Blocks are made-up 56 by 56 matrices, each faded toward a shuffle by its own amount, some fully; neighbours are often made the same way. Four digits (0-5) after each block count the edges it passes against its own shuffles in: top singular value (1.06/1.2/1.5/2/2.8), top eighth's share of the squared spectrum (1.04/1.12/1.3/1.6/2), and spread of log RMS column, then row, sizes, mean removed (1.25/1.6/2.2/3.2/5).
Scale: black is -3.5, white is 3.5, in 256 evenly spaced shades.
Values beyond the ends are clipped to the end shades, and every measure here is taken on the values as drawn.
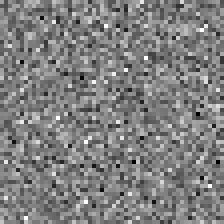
0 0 0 0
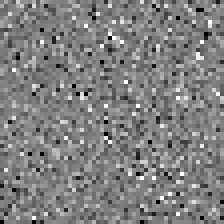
0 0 0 0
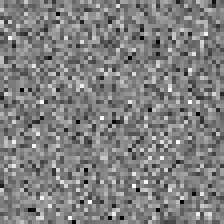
2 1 0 0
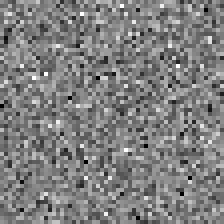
0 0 0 0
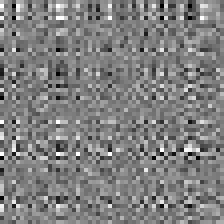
5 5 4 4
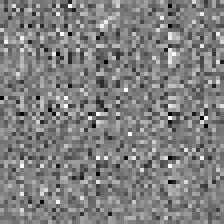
4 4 2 2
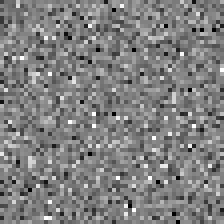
0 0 0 0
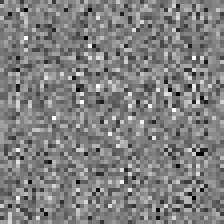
4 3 2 2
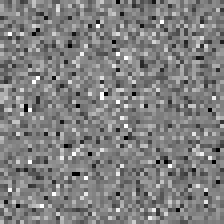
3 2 0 0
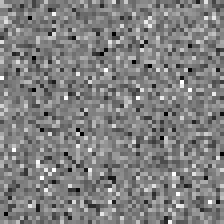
0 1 0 0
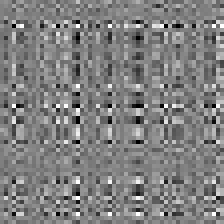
5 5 4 4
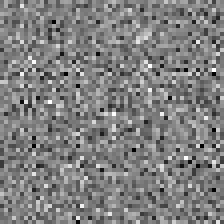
3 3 1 2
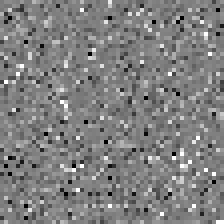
1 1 0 0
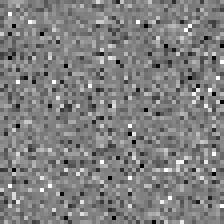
3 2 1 0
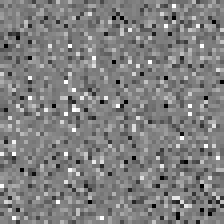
2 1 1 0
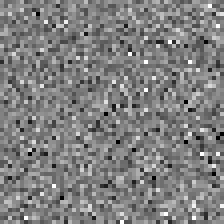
0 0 0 0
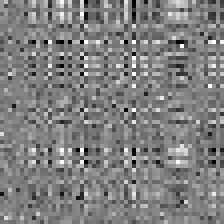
5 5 3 3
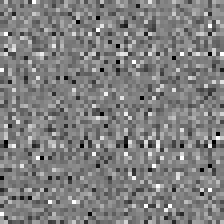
4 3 1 2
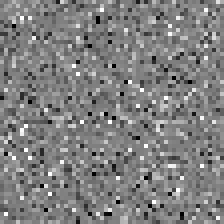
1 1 0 0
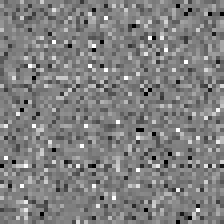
3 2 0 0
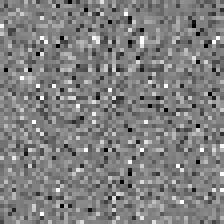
3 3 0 0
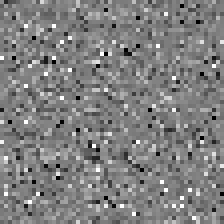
3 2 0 0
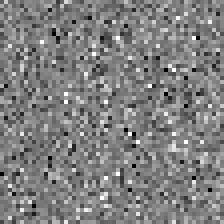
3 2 1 0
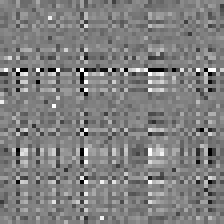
5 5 3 4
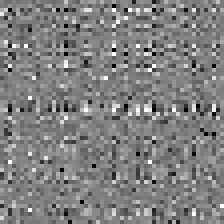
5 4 3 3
